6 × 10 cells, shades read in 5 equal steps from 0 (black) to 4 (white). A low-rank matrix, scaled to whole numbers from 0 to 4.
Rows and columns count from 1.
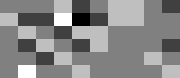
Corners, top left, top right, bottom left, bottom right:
2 1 2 3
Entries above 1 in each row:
8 6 9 7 9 10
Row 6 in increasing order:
2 2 2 2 2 2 2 3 3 4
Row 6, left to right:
2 4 2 2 3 2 2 2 2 3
